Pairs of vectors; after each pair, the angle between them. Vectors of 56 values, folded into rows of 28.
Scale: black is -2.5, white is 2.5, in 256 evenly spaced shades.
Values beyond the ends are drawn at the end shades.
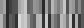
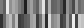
nearly opposite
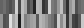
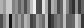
partly opposed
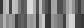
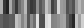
nearly opposite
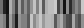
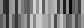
nearly parallel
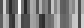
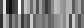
partly aligned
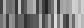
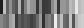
nearly parallel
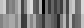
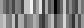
partly aligned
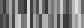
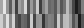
nearly opposite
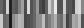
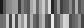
orthogonal
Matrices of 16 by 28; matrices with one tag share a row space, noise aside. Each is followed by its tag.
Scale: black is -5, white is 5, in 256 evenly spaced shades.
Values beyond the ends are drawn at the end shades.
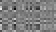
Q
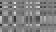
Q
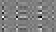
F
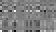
Q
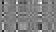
F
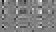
F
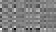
Q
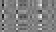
F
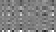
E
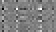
F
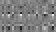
E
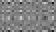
E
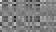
Q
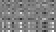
E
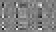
F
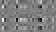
F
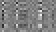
F
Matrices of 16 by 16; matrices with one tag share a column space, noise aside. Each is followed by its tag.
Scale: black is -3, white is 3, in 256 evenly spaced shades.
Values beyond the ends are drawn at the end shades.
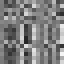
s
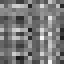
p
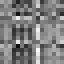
s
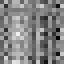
p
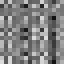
p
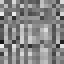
s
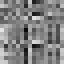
s
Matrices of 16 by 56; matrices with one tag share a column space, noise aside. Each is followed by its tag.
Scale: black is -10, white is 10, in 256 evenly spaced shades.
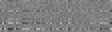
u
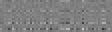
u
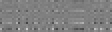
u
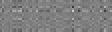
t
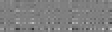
u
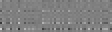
u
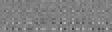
u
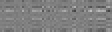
t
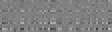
u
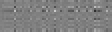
t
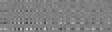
u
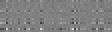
u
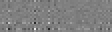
u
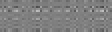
t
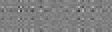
t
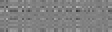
t
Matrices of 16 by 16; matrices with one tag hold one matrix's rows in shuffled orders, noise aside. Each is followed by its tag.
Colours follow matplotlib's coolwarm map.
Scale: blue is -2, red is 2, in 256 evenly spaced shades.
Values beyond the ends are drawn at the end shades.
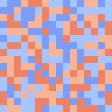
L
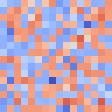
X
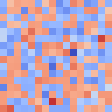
L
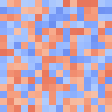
L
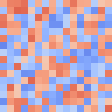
L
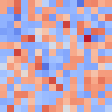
X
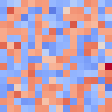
L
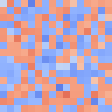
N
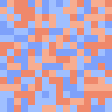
X
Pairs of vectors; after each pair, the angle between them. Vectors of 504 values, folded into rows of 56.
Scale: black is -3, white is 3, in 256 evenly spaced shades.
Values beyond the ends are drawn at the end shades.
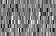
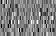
nearly parallel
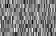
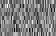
nearly opposite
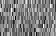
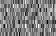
orthogonal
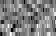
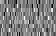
orthogonal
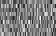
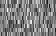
orthogonal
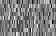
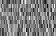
orthogonal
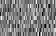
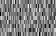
nearly parallel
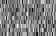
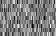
orthogonal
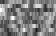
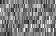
partly aligned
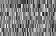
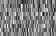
nearly parallel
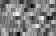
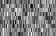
partly aligned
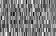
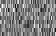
orthogonal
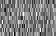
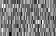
orthogonal
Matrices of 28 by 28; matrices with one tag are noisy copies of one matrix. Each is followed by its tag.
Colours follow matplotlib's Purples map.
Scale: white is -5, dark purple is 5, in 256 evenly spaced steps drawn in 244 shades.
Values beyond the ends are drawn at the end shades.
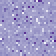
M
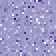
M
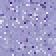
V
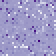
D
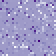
D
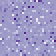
M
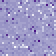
D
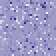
V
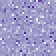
M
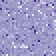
D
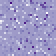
V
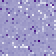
D
